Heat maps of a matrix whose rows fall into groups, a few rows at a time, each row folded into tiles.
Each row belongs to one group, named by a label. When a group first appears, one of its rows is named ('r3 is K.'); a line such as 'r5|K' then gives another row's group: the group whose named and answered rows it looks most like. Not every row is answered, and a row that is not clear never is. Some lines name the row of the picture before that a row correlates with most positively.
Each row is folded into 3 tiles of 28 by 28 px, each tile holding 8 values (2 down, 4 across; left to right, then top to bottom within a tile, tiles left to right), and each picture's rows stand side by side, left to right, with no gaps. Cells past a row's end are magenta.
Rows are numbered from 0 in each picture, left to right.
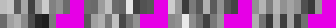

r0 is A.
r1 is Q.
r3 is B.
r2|A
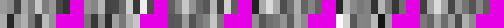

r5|Q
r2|Q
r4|B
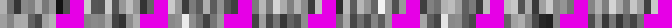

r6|A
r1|A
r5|B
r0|A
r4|B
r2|A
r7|B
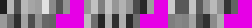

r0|B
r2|A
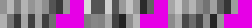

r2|B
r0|B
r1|A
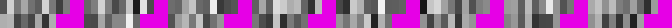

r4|Q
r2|Q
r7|B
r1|Q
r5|Q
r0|B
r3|B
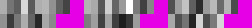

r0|A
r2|Q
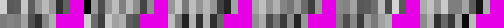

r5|B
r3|B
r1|B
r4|Q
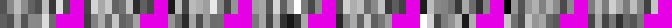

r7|B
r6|B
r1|Q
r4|Q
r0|Q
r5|B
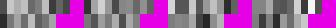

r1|Q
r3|Q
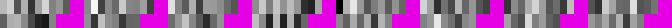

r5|A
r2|A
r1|A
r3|B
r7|Q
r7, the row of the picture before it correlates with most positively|1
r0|A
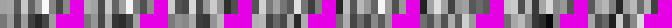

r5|Q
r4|B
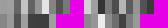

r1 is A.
